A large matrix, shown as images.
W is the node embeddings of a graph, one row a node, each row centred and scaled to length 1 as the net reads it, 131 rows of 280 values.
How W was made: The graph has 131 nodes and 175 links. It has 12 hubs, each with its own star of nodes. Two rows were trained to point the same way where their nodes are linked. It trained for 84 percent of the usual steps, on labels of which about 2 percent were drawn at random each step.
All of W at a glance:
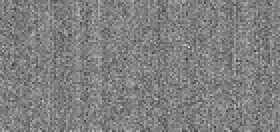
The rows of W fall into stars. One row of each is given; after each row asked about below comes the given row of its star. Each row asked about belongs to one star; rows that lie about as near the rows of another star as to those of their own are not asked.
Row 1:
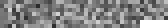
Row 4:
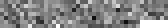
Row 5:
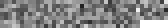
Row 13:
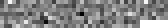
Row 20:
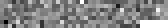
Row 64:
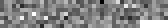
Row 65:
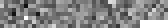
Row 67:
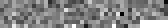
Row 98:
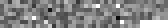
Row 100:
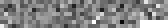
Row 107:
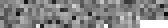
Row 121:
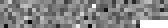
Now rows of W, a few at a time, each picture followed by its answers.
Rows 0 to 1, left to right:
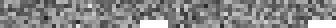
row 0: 98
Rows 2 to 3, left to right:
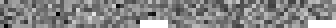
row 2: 98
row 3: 100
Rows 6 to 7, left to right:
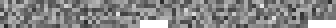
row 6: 67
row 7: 1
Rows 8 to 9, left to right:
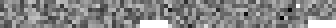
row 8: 64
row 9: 65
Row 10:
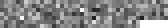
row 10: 64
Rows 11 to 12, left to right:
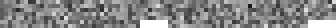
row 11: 67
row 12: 98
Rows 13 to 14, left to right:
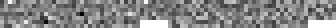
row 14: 13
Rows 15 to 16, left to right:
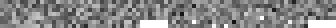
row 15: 20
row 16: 121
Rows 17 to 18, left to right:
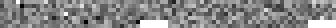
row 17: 64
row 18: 5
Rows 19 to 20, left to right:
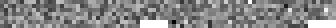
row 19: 1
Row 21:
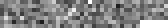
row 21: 4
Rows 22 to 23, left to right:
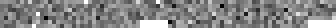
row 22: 98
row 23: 13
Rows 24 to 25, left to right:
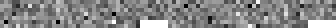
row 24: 121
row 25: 4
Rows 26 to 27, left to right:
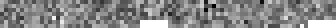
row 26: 65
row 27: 107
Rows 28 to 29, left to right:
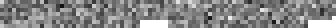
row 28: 20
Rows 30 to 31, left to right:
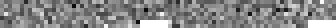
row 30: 107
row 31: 13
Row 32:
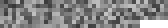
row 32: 1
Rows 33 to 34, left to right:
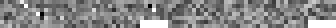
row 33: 5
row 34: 121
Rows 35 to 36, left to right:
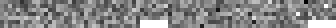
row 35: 65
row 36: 98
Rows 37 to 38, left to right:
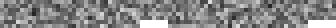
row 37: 100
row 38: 98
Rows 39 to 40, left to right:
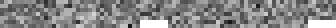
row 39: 121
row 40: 121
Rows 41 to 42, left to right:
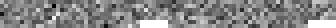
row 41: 107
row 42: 98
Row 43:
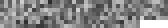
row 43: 67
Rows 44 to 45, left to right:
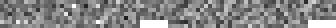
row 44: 1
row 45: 121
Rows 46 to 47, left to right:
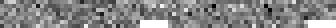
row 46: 5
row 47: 107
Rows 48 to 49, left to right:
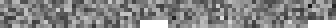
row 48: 107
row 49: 98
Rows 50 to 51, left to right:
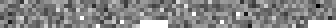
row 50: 121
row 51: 1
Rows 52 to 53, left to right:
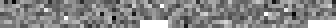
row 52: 5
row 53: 67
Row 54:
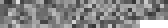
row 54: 98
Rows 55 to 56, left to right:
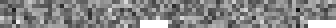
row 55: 1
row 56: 121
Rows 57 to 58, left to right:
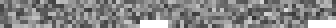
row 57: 98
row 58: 67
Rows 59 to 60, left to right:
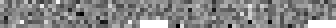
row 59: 13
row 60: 64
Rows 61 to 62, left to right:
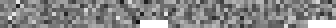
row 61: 64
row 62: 98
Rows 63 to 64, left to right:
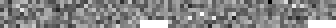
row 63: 100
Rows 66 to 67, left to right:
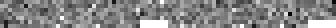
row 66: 121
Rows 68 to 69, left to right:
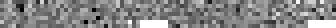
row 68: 64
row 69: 13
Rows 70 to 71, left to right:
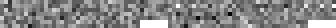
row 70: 67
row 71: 4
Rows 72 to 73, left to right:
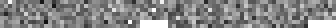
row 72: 13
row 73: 121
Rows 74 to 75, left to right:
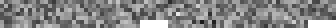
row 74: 107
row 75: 5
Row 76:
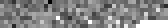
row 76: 20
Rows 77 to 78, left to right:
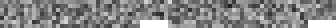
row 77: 5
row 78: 107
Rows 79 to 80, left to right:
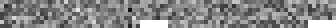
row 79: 121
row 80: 5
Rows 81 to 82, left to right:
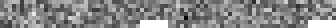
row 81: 64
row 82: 4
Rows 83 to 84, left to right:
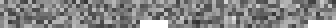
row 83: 4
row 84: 67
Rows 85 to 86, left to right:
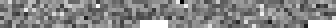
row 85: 64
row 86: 5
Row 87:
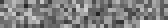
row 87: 64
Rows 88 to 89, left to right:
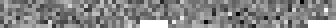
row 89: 20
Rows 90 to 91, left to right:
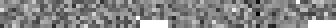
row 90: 5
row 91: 107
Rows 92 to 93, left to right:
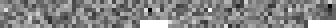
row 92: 20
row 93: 121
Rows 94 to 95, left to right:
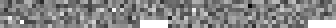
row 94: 13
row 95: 1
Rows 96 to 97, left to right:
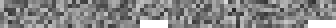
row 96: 65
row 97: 4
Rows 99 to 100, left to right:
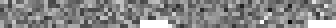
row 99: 67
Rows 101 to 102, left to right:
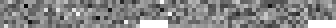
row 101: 121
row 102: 5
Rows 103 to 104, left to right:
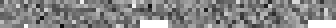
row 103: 5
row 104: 107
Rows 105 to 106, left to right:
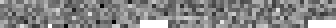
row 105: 67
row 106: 1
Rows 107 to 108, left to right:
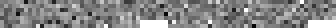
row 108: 20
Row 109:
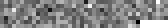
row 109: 98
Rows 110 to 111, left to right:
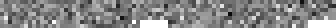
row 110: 4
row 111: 20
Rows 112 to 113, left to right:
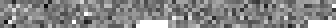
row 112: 20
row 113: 4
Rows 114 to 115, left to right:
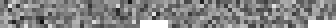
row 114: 4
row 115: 67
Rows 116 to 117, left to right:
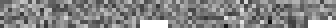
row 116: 5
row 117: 4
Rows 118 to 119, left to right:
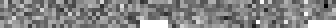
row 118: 67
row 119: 98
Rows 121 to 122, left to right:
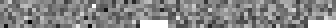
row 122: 67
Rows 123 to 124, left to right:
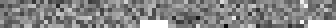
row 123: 107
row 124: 4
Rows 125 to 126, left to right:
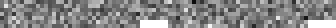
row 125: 1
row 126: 107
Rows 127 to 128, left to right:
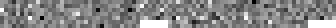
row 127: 65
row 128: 13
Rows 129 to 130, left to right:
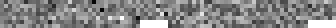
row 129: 107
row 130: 5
